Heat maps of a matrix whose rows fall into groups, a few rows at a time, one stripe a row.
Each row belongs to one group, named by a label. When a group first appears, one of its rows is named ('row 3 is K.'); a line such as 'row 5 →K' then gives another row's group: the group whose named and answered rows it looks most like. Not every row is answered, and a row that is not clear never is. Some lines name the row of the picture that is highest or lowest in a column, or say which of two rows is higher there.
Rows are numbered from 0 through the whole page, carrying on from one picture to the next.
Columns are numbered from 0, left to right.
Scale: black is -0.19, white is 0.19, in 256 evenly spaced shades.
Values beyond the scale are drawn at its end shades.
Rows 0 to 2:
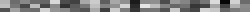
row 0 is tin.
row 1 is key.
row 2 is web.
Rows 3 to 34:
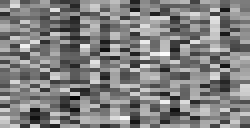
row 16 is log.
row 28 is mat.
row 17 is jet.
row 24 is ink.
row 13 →jet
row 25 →jet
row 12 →web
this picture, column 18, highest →28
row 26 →ink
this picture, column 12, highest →32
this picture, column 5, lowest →34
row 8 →key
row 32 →tin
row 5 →tin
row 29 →web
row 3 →web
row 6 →ink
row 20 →ink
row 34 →jet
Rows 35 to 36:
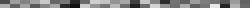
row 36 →tin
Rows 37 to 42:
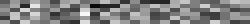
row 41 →ink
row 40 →ink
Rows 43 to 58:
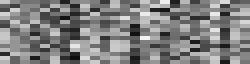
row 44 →log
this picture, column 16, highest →43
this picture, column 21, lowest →54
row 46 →key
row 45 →ink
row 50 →tin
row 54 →ink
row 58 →tin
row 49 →web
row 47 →key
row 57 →tin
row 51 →tin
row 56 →web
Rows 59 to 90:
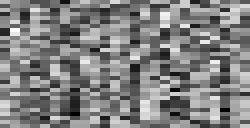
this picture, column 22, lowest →86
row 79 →web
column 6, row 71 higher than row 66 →Yes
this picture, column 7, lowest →87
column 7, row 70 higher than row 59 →No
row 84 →key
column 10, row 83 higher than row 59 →No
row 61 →jet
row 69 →web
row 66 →web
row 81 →log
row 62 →jet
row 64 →jet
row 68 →tin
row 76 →tin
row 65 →mat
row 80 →jet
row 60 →ink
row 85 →key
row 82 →web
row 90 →ink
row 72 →ink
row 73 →ink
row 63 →jet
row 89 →tin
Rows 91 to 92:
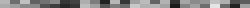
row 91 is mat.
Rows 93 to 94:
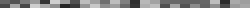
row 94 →web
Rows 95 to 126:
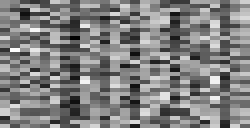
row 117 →web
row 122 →key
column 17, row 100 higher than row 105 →No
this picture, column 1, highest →107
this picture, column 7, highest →125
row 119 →log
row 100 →log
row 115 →tin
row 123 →key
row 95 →log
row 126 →tin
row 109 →mat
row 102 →web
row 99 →jet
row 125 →ink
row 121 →web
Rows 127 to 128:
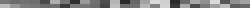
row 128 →mat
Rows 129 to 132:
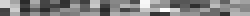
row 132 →ink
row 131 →jet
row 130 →key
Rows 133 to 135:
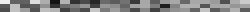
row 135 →web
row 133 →jet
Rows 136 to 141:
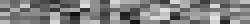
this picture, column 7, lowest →139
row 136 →ink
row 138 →jet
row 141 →tin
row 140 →log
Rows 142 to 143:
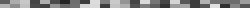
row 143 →tin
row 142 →web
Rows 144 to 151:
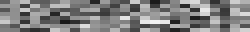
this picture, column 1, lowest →150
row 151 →log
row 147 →jet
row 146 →web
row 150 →tin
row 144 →ink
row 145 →jet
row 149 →key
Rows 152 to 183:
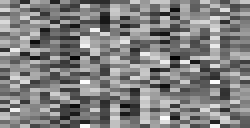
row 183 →tin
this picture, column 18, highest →167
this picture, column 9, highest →159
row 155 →ink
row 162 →tin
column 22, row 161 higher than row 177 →No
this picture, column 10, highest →160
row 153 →mat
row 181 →mat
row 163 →tin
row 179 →web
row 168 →key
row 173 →ink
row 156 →mat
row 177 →jet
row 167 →mat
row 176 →jet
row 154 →mat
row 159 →key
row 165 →key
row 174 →web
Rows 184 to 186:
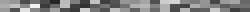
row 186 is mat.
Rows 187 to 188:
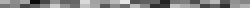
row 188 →ink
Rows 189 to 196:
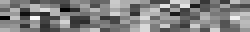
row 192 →log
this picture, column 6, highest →194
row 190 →mat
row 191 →web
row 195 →jet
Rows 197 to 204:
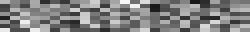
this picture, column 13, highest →198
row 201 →ink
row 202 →mat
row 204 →jet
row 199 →ink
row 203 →web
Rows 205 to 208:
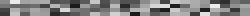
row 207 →ink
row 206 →log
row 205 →web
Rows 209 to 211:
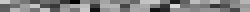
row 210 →ink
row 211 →ink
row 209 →key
